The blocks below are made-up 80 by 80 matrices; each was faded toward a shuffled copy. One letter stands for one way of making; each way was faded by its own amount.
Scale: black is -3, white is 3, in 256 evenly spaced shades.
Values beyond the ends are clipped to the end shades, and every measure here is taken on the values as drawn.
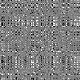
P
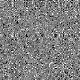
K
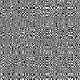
P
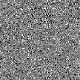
K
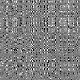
P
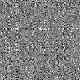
K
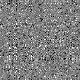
K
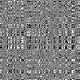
P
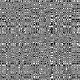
P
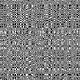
P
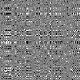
P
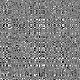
P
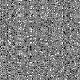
K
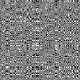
P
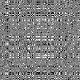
P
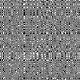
P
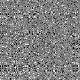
K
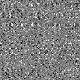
K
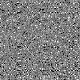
K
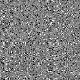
K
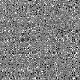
K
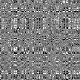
P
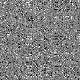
K
